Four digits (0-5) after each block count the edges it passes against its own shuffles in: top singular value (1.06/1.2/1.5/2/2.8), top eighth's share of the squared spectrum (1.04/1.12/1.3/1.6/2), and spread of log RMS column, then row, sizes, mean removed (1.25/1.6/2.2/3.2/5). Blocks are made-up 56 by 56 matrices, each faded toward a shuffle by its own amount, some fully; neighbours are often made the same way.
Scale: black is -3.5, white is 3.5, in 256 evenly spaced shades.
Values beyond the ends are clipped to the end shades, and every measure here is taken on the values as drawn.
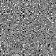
3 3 2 1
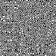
3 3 0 0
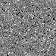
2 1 0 0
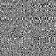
4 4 2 2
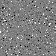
0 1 0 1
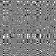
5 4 3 3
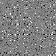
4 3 1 1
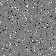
0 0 0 0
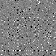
4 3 2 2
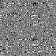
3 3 1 2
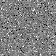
2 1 0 0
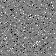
1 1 0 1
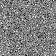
0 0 0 0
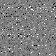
3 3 0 2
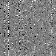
3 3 2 0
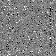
2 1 1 0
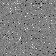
2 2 0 0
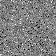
1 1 0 0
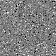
2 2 0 0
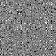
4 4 2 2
